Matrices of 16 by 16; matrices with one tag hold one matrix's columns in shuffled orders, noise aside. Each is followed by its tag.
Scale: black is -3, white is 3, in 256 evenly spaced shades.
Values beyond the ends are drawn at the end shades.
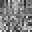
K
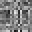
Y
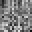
K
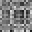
Y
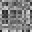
Y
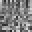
K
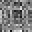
Y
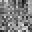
K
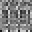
Y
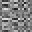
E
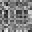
Y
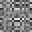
E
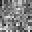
K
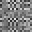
E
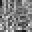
K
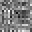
Y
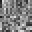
K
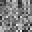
K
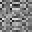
E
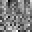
K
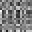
Y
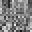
K
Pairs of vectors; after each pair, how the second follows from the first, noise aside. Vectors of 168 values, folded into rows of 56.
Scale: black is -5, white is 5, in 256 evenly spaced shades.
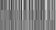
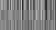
negated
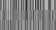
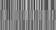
negated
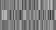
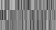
wrapped around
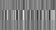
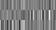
wrapped around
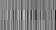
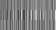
negated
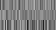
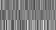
negated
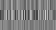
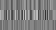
negated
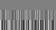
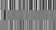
wrapped around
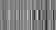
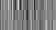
wrapped around
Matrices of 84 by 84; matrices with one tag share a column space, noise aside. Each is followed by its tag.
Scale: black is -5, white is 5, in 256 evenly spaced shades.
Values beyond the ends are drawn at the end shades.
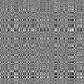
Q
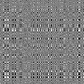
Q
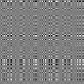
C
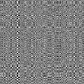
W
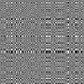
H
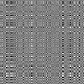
W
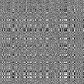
Q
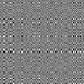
H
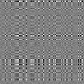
C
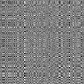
W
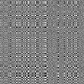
W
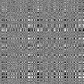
Q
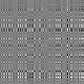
Q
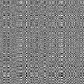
W
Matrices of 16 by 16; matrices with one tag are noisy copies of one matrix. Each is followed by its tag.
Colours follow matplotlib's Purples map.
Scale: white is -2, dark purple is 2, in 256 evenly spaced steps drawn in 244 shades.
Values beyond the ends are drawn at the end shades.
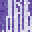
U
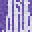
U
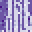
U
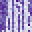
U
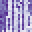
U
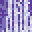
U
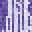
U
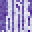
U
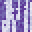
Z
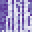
U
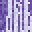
U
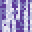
Z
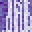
U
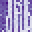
U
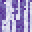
Z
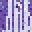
U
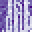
U
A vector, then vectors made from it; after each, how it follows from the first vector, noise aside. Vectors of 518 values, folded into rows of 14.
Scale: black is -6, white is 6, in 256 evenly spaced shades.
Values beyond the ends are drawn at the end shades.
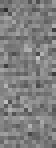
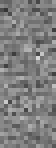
copied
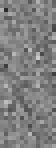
sign-scrambled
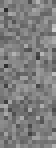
sign-scrambled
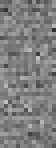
copied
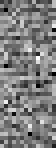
scaled up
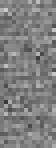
negated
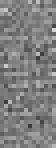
negated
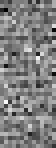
scaled up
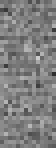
copied
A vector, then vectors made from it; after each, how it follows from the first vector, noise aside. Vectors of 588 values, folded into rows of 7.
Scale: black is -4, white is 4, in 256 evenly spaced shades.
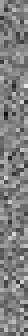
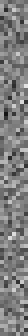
copied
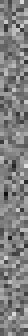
wrapped around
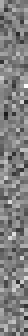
copied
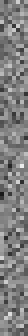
wrapped around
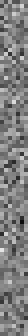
reversed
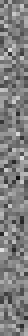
reversed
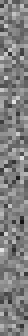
reversed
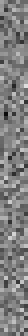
copied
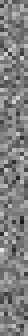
reversed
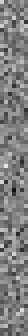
wrapped around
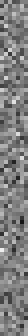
reversed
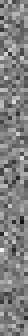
reversed
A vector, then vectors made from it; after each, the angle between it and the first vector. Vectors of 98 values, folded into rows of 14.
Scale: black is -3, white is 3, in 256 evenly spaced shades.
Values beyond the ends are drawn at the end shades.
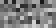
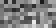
nearly parallel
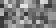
partly opposed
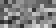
partly aligned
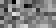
partly aligned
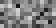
partly opposed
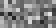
partly opposed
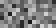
orthogonal
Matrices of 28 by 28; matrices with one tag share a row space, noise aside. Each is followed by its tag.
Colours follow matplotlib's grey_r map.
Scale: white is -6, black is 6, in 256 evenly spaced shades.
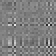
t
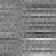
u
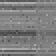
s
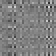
t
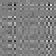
t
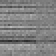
s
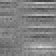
u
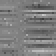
u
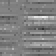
u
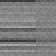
s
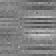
u
